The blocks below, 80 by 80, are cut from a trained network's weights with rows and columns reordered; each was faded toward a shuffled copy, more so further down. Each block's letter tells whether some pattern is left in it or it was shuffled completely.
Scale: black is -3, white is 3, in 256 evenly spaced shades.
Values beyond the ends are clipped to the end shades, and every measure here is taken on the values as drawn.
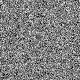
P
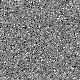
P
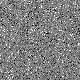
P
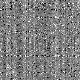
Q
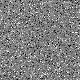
P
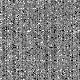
Q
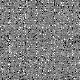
Q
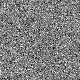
P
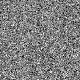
Q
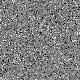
P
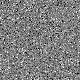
P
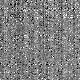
Q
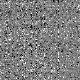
Q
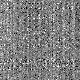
Q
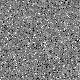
P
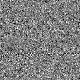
Q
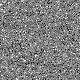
P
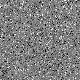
P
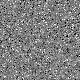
P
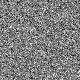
P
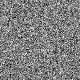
P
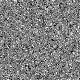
P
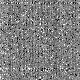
Q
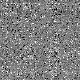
Q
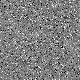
P
